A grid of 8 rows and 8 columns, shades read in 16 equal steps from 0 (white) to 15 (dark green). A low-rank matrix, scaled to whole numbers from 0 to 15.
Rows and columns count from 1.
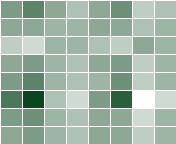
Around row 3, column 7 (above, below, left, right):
5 4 4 6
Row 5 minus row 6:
-3 -5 1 2 -2 -4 4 3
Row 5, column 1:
8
